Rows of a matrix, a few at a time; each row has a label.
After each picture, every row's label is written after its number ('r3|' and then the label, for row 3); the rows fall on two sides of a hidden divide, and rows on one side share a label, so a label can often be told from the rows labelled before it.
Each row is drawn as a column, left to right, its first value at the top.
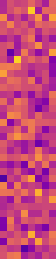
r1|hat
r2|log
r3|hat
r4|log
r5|log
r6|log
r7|log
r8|log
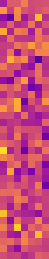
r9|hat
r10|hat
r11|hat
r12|log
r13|log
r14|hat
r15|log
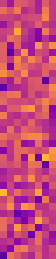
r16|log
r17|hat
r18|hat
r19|hat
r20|hat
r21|log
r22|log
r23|hat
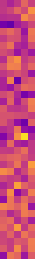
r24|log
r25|hat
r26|hat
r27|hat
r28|hat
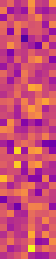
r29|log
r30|log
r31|hat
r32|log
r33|hat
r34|hat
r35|log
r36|log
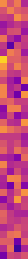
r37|hat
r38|log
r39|hat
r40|log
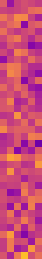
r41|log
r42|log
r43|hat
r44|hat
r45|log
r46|log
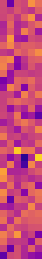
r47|log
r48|hat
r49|log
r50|log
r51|hat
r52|log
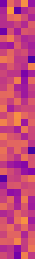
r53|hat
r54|hat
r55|log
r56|log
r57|log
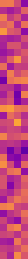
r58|hat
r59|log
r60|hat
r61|log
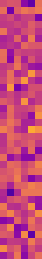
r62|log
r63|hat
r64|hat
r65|log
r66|hat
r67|log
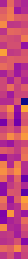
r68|hat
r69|hat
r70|hat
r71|hat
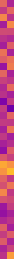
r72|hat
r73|hat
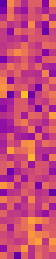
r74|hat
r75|hat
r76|log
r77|hat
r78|log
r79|log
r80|hat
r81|log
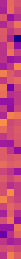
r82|hat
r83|log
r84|log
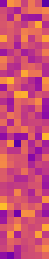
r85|hat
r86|log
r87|log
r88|hat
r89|log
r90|log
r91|hat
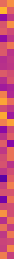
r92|log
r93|log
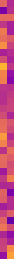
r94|hat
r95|hat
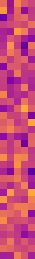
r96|log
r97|log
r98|hat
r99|hat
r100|log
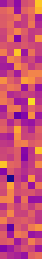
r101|log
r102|hat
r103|hat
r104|log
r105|log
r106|hat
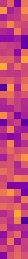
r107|log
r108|log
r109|log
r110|hat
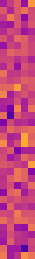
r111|hat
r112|hat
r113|log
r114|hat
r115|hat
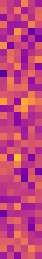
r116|log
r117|hat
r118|hat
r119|log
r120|log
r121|log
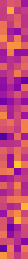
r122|hat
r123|log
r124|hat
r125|hat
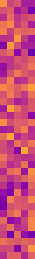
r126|log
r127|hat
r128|hat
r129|hat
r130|hat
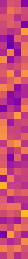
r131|hat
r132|log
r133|log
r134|hat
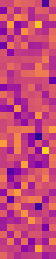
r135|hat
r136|log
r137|hat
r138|hat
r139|log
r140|log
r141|hat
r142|hat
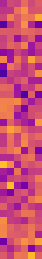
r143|hat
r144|hat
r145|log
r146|log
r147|hat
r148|hat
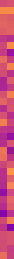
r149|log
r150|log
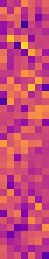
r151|hat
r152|hat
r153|hat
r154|hat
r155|log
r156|log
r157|log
